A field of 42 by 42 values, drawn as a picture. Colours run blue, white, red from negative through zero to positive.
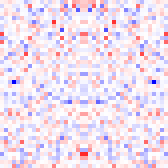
Odd rows or columns: none. Stripes: none. Mirror symmetry: left to right. Seam: none. Histogram: heavy tails on both sides. Grain: fine. Slope: none.
